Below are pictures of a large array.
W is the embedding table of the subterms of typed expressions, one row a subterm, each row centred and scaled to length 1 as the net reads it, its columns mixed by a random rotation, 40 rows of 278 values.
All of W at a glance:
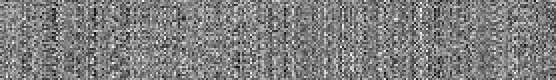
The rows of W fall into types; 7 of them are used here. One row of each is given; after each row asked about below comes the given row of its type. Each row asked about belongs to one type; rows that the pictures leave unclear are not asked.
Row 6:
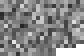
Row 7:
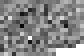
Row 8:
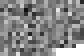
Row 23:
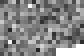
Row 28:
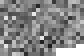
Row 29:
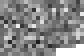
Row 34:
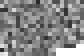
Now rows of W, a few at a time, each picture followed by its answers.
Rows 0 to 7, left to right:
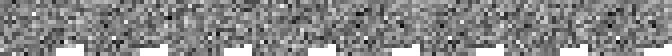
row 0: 28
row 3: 23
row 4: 7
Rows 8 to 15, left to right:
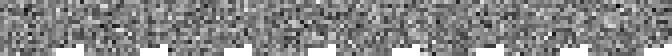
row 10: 7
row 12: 6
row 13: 34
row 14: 6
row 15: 8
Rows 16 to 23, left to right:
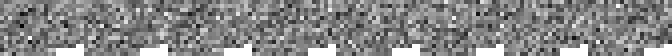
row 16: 7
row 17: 29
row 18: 7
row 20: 6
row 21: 29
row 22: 23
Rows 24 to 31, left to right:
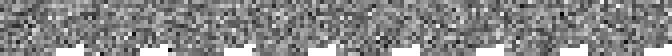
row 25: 6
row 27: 34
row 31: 23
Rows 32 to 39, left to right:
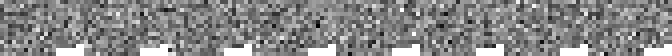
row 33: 28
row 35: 7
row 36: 29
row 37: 6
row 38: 23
